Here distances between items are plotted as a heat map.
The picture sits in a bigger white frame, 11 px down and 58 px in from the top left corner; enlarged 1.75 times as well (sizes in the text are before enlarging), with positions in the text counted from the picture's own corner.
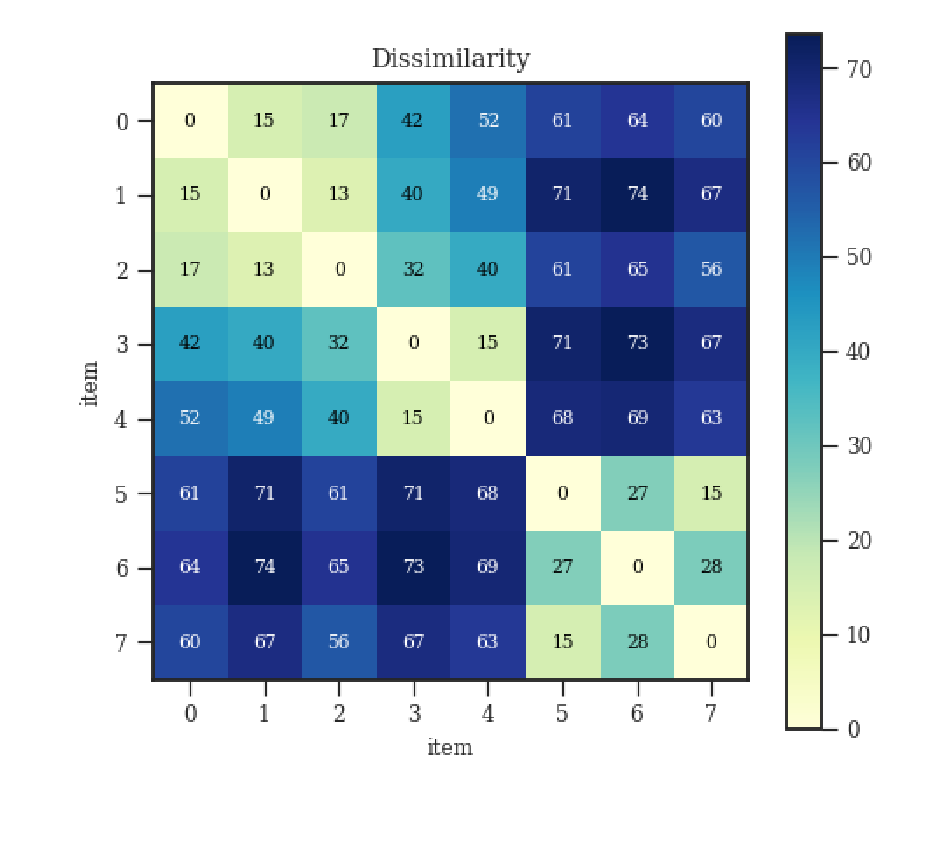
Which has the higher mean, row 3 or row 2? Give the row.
3
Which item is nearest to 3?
4
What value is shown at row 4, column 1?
49
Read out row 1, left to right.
15 0 13 40 49 71 74 67
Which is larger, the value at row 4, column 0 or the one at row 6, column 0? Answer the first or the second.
the second
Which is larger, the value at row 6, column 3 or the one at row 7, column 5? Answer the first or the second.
the first
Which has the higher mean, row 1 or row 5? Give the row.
5
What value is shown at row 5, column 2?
61
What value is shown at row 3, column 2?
32
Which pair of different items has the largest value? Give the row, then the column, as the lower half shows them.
6, 1
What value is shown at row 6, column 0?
64
